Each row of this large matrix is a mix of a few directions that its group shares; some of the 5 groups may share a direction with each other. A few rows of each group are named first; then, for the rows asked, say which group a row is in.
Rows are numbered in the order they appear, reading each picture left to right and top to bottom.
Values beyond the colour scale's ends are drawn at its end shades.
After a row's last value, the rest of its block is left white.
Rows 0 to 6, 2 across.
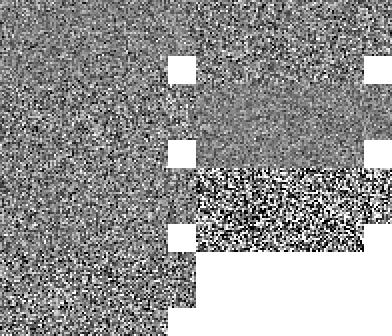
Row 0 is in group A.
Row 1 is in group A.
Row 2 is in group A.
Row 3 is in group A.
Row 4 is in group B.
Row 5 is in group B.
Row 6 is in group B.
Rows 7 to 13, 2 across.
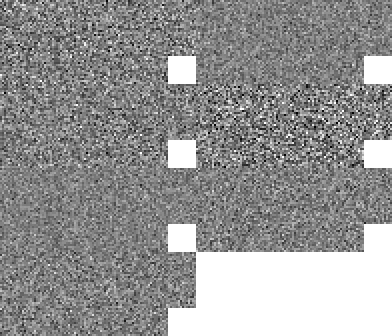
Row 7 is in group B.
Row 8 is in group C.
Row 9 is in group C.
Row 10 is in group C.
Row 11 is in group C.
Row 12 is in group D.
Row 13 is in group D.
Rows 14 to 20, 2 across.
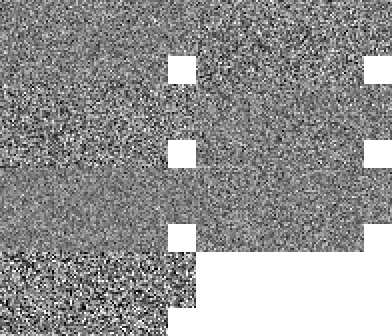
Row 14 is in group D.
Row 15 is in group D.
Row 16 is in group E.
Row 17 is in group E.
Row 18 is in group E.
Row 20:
E
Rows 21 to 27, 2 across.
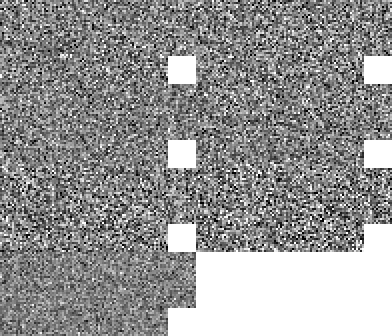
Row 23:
B
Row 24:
B
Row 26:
A
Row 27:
B
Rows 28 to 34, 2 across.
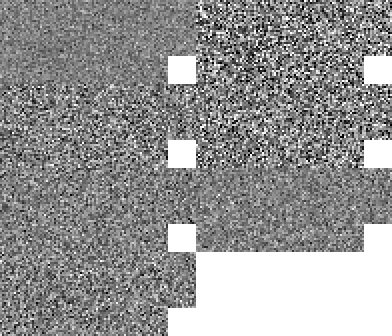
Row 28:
B
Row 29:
E
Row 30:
C
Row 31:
A
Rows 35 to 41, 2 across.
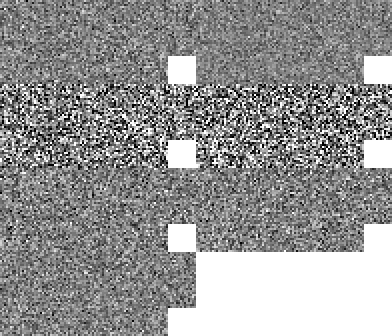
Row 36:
B
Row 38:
D
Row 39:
B
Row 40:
D
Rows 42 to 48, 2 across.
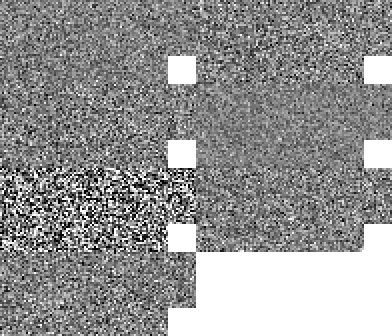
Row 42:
D
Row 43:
E
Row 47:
A
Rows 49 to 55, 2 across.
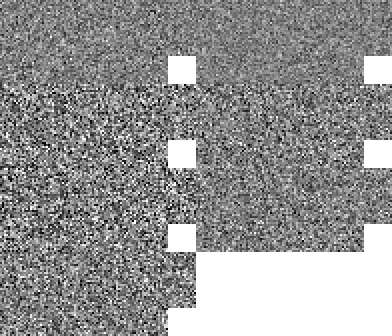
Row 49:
D
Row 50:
E
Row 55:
C
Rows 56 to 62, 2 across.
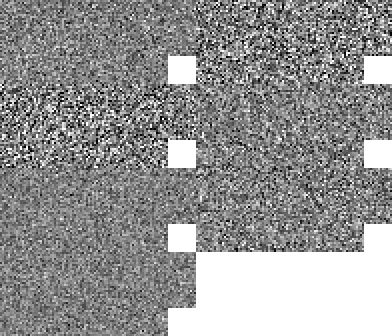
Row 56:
D
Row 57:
A
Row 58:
D
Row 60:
B
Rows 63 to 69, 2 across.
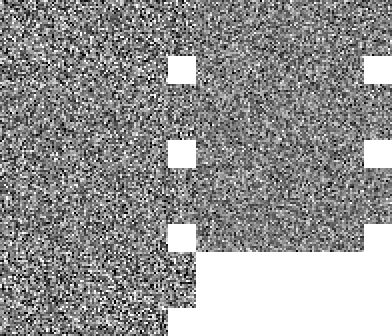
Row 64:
A
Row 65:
D
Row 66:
E
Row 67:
C
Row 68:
B
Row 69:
C
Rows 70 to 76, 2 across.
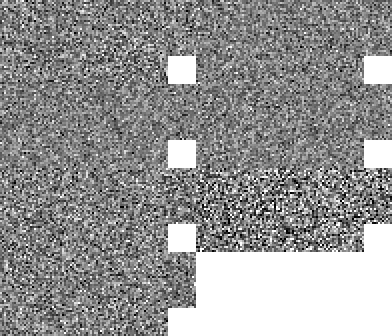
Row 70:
E
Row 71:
C
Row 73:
D
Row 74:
A
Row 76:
A
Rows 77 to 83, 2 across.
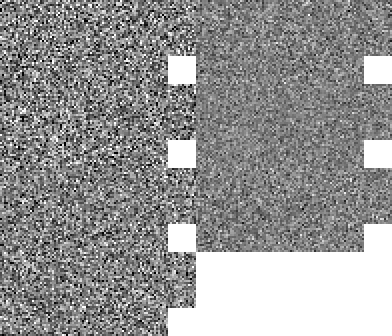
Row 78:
C
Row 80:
A
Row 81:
E
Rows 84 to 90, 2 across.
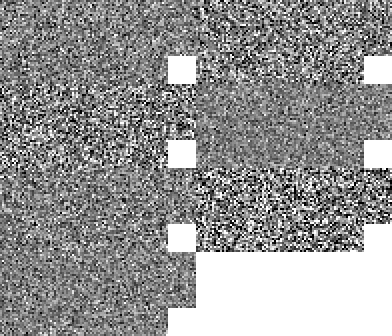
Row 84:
D
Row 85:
A
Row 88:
B
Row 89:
E
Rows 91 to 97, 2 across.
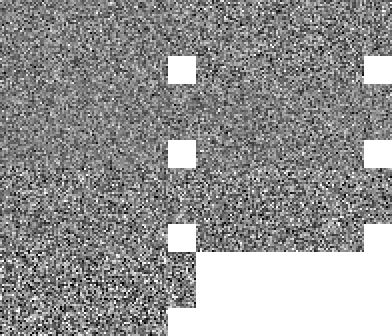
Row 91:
C
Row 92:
C
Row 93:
C
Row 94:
B
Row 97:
C
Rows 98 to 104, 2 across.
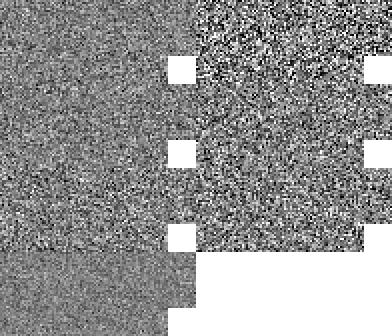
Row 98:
A
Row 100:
A
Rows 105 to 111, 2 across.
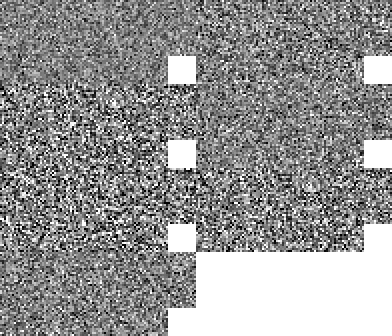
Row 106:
C
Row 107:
E
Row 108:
A
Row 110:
E
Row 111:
C
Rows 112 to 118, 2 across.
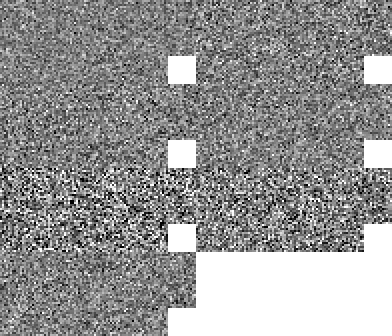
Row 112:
E
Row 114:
D
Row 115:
D
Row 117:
A
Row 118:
D
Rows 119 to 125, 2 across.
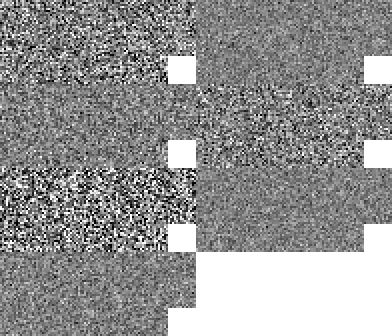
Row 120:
A
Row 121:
C
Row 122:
E
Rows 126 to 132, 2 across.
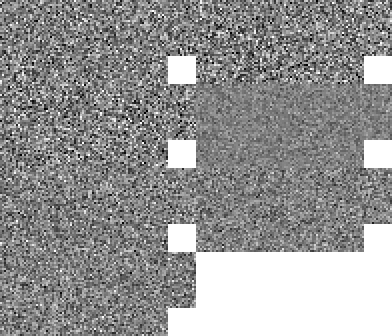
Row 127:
E
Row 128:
C
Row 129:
E
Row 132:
E
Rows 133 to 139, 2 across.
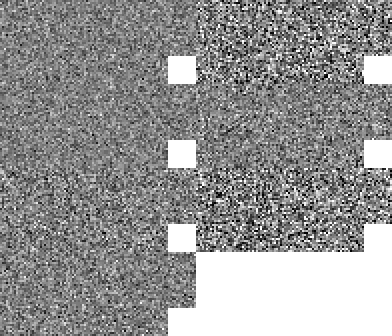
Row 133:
C
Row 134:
A
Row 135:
C
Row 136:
A
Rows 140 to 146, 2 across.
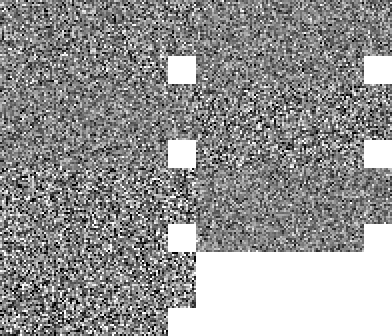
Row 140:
E
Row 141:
E
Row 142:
E
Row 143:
D
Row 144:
C
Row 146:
E
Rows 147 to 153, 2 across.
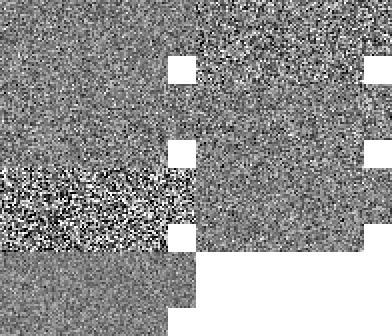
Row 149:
A
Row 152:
A
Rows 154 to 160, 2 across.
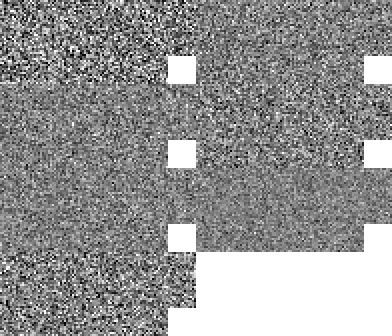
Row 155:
D
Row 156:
A
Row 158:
C
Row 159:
E
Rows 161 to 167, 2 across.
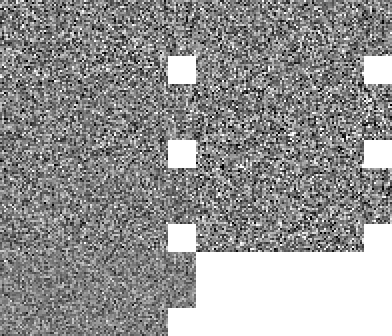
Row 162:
A
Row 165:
E
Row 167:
A
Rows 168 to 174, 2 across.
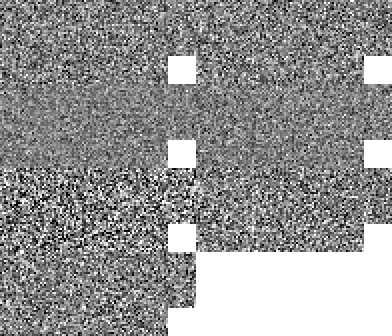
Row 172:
E
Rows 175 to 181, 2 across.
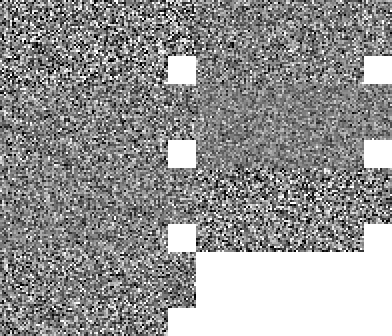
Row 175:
A
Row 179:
C
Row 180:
B
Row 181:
A
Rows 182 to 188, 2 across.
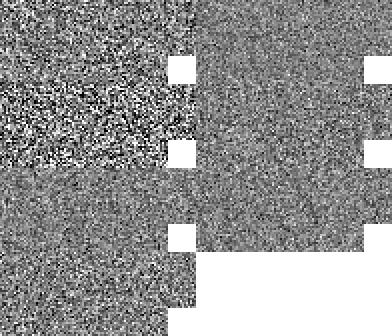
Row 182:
E
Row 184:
A
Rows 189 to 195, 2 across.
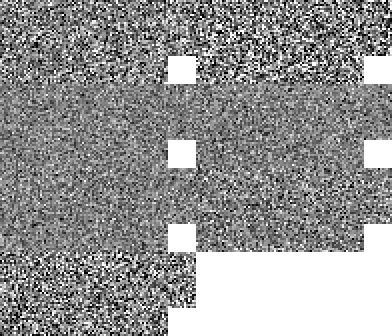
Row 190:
E
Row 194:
B
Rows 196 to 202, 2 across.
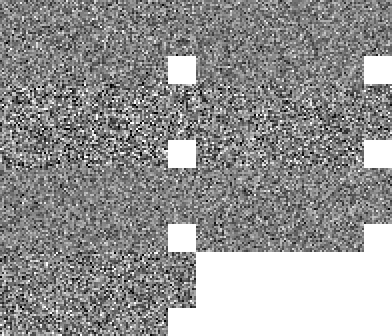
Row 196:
A
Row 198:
C
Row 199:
E
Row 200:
E
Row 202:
B
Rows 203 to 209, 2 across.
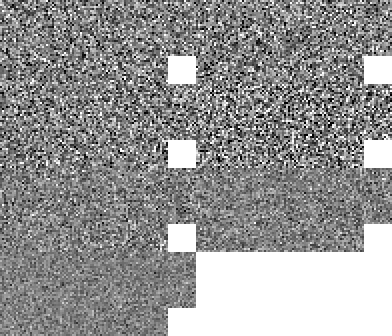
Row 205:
C
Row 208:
A
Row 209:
D
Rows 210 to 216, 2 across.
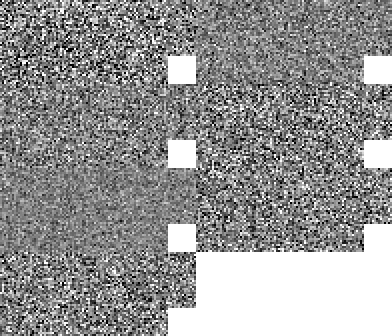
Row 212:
C
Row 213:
C
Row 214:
E
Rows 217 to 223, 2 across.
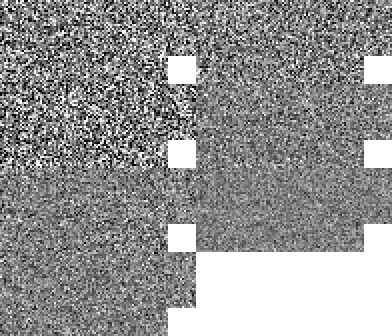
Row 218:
B
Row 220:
B
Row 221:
A
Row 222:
B
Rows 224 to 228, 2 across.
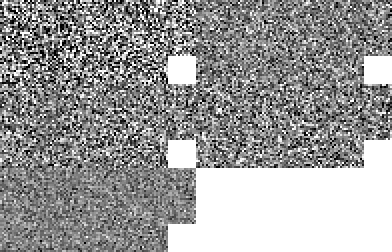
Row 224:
E
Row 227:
E
